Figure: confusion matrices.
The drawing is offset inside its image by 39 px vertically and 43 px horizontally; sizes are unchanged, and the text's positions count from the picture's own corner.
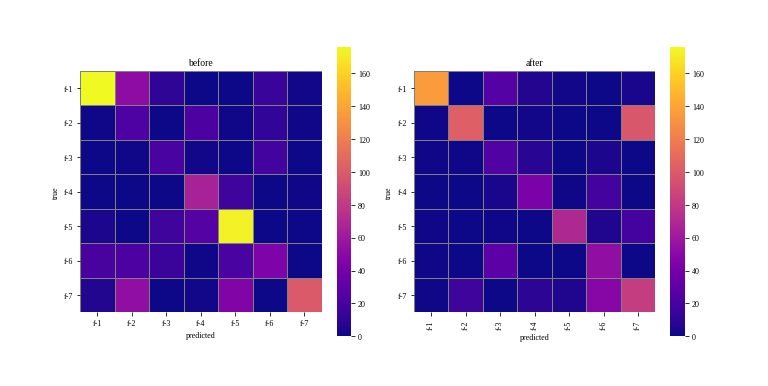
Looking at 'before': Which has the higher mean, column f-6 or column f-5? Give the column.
f-5
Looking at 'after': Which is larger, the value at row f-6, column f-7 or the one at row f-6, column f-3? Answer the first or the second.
the second
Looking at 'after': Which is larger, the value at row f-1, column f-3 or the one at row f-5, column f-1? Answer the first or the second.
the first
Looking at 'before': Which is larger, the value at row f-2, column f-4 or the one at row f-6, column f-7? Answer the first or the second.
the first
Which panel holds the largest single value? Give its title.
before
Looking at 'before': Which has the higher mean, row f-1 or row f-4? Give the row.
f-1
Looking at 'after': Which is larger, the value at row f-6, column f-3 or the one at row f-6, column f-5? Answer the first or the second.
the first
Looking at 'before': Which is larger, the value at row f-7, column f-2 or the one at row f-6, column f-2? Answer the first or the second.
the first
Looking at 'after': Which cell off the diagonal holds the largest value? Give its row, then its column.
f-2, f-7
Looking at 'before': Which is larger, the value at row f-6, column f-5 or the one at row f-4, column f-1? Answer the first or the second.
the first
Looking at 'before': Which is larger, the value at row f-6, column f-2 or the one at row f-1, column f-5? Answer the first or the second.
the first
